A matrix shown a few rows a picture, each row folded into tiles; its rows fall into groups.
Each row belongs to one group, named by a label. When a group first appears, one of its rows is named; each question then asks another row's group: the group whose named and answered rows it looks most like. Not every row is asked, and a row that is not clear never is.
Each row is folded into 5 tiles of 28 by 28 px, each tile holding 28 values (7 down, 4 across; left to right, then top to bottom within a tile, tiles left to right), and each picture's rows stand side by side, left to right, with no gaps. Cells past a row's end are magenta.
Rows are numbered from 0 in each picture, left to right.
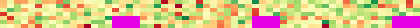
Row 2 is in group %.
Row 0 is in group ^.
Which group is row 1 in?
^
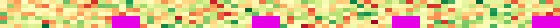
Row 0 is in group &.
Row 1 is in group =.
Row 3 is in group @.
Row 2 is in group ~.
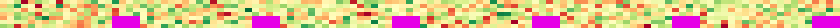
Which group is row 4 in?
^
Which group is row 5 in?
%
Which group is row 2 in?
=
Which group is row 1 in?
=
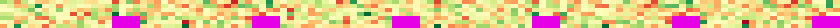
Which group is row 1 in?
&
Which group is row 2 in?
~
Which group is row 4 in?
&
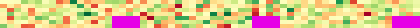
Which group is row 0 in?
~
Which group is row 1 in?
^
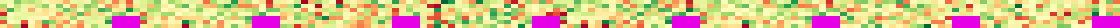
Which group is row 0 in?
%
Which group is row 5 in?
%
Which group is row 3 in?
@
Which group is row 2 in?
^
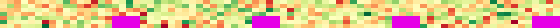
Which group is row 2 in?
~
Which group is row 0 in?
&
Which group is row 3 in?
~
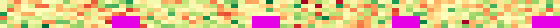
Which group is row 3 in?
&
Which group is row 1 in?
=
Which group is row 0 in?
&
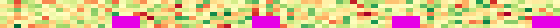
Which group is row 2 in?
=
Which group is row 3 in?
=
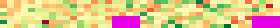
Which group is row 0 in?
&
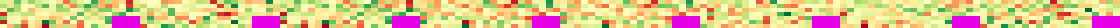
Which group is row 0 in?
%
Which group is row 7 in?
=
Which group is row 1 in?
=
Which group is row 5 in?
~
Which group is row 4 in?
&
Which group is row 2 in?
%
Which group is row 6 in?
%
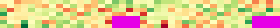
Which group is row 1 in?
%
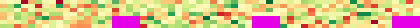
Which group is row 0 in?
^
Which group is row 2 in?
~
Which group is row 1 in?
=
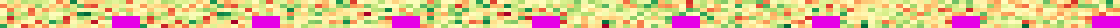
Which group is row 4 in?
%
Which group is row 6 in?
&
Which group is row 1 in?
~
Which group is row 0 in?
~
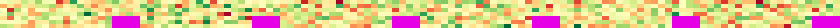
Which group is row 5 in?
^
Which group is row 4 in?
@
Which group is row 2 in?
^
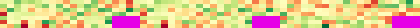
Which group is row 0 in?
%
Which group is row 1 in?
%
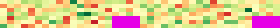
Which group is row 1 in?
=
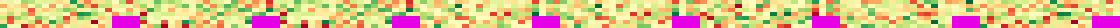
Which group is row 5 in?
^
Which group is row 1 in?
%
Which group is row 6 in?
=
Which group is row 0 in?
~
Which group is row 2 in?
%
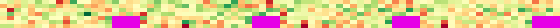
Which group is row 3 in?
%
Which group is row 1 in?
%
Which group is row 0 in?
~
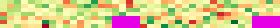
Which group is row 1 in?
=
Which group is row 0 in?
%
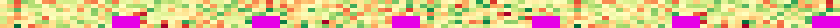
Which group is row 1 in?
%
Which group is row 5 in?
%
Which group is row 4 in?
@
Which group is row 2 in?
&
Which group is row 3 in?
=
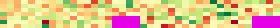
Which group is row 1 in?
~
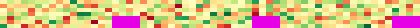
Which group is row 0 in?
~
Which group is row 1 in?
^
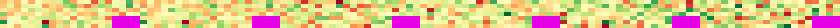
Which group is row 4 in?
%
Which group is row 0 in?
&
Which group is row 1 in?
&
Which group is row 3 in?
~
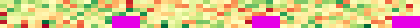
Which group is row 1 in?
&
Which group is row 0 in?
%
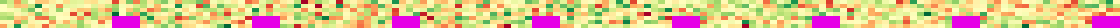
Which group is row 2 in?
^
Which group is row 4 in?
=
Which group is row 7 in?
&
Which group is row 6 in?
~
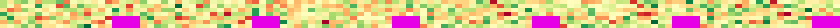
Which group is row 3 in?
=
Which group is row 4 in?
=
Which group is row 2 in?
&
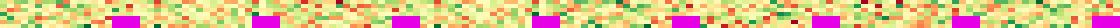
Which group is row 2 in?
^
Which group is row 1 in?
@
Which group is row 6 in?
^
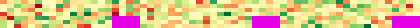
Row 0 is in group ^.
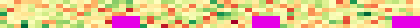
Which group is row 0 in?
&
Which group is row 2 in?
~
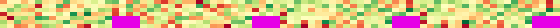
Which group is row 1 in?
^
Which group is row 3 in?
%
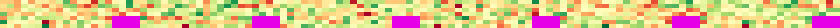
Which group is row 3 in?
^
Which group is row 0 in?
&
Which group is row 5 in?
%
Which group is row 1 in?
%
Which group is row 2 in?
=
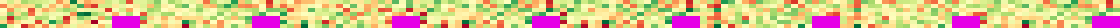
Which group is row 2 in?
&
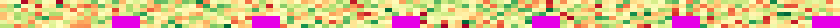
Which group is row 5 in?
~
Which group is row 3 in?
%
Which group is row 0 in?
^
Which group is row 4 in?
^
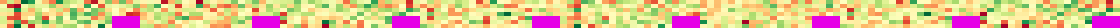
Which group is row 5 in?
&
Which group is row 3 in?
~
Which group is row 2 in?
%
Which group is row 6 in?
~
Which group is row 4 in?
@
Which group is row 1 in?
^
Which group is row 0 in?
@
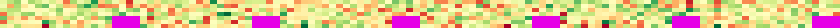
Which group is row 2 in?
&
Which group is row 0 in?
%
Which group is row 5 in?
@
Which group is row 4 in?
%
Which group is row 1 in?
~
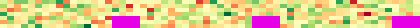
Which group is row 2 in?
=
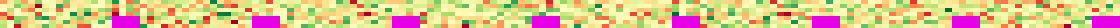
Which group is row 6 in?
=
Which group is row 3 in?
%
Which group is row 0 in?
^
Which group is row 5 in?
=
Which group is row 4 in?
@
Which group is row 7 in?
^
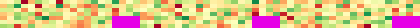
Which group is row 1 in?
^
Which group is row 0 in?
^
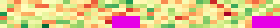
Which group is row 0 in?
&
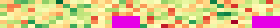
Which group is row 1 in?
~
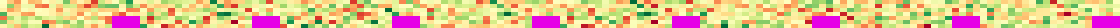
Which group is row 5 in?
&
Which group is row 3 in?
~
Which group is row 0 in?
&
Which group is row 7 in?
=
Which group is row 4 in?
~
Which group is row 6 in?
^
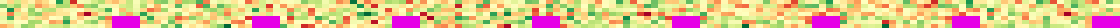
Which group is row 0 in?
=
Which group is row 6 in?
&
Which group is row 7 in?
=
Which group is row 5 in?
&
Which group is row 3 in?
^
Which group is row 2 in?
~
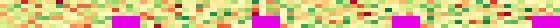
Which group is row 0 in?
^
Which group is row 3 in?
=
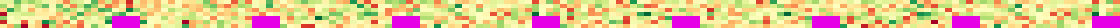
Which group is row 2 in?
~
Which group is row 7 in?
@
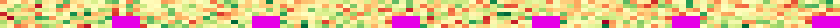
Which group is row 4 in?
&
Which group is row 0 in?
^
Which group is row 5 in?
&
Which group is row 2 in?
&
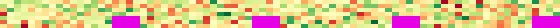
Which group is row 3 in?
^
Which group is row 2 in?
=
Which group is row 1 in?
~
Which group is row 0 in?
%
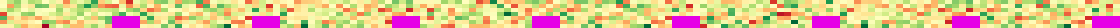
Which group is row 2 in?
&
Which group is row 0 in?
%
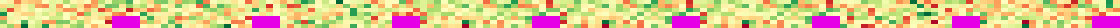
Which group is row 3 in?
%
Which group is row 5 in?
%
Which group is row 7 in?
&
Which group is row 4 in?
%
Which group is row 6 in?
~
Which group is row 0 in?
&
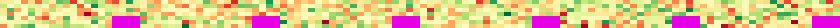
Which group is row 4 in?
%
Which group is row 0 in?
=
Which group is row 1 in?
&
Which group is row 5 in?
~
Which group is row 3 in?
~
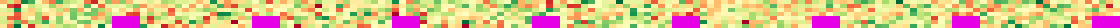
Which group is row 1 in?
~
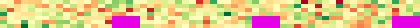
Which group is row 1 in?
~
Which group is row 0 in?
&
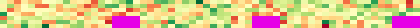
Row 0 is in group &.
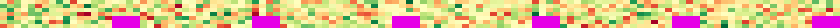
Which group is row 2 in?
=
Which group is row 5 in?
&
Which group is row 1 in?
^
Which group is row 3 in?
@
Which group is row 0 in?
=
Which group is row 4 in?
~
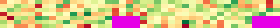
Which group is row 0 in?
^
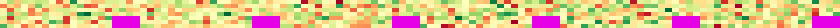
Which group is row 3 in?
~
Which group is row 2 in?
^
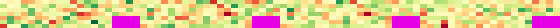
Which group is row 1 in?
=
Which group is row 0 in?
=
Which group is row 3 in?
%
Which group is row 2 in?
=
